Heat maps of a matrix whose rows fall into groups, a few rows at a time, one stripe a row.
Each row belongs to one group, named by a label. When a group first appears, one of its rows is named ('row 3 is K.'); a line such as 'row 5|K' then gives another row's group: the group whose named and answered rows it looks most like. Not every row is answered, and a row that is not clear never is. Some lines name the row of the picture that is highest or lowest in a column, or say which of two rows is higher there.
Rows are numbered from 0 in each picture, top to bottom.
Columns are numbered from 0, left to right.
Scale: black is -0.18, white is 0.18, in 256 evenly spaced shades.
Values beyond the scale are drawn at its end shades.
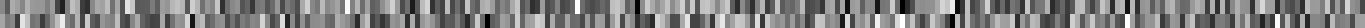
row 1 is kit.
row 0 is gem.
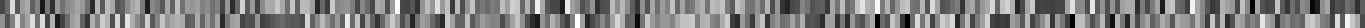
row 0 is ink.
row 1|gem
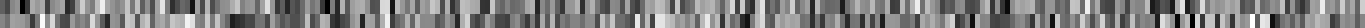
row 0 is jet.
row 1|gem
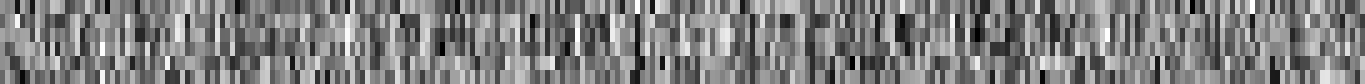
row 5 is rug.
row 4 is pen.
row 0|kit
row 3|gem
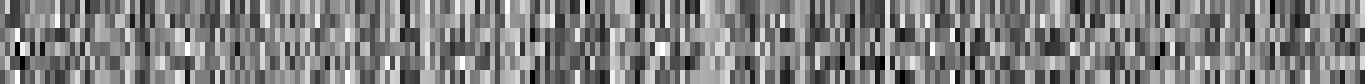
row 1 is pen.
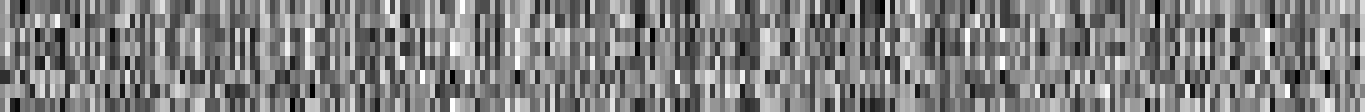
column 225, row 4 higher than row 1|Yes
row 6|kit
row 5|jet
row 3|rug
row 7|rug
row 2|rug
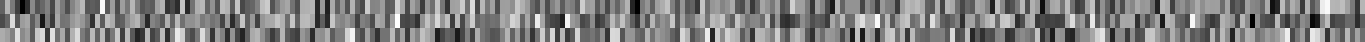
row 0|rug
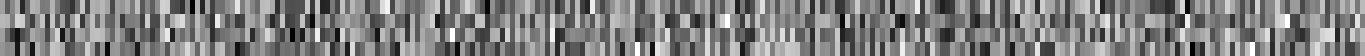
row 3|kit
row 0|jet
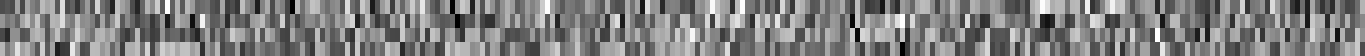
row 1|kit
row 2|jet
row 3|gem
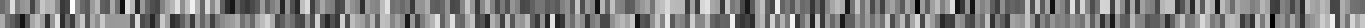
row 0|gem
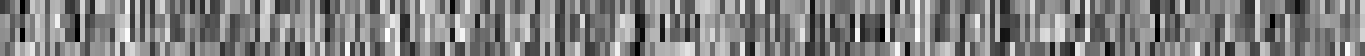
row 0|jet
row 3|gem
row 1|pen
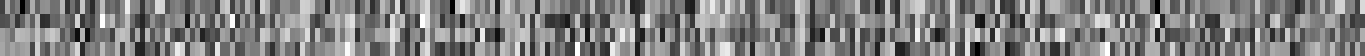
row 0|rug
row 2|pen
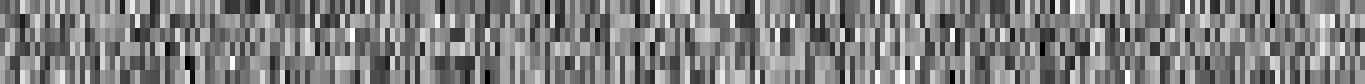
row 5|kit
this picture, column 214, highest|0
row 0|gem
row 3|rug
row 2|ink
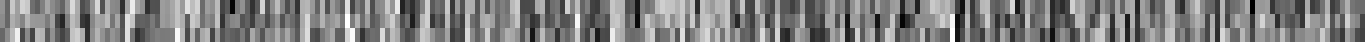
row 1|gem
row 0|gem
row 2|ink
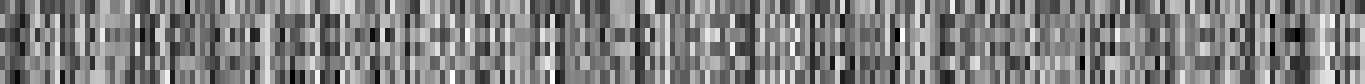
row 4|pen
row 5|jet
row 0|ink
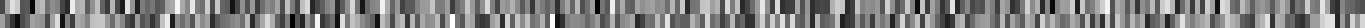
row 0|ink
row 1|jet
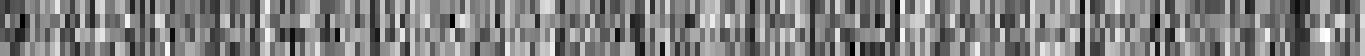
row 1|rug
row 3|pen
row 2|jet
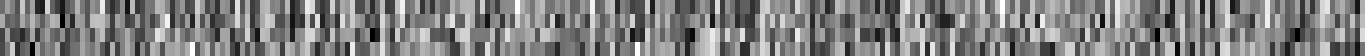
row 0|rug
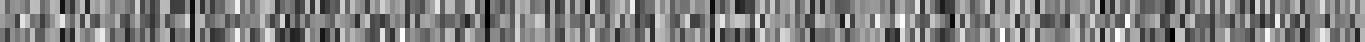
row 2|jet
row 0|jet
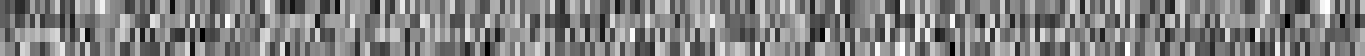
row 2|pen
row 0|jet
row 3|kit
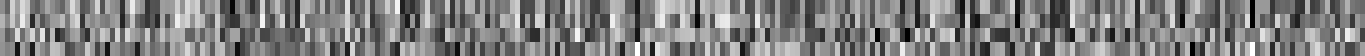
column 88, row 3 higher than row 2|Yes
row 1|kit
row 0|gem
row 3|kit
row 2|gem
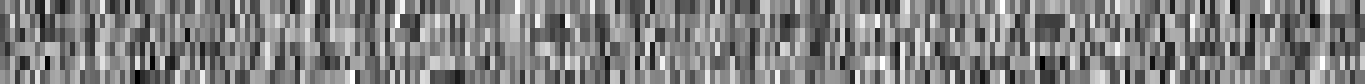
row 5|kit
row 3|pen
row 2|ink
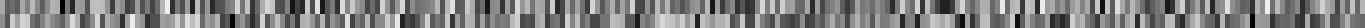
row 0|jet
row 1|gem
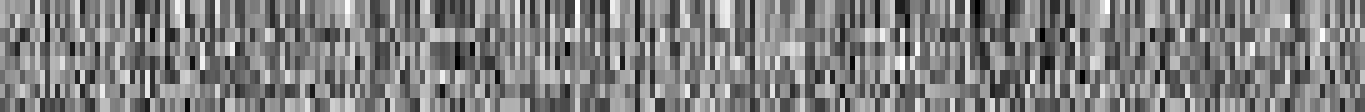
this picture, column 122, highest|0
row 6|gem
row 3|kit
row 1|kit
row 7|ink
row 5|pen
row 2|jet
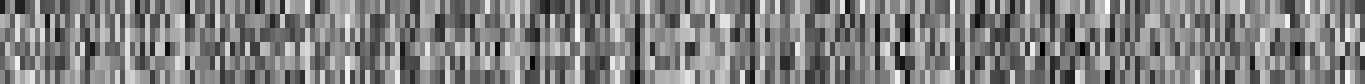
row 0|ink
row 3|rug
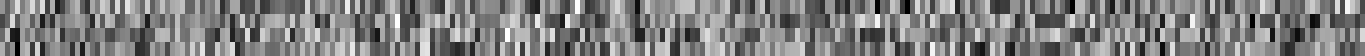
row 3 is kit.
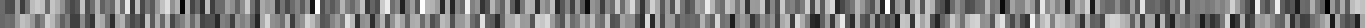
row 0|jet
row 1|pen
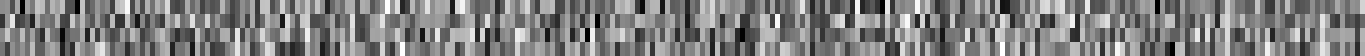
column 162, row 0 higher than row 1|No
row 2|rug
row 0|pen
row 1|ink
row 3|jet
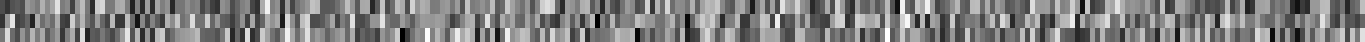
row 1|ink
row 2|rug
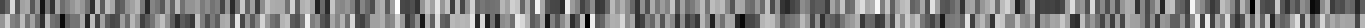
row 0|ink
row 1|rug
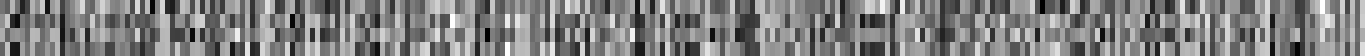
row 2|jet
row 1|rug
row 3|rug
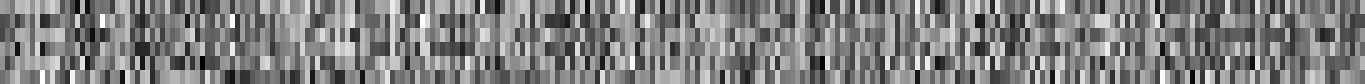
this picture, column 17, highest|3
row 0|pen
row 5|gem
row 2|pen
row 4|pen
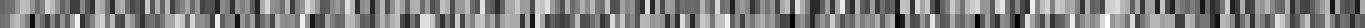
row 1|ink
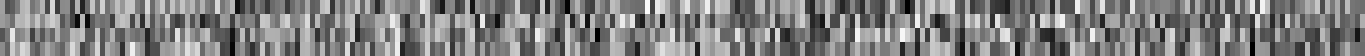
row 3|gem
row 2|ink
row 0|gem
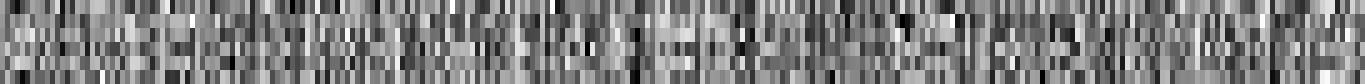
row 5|rug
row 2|gem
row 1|gem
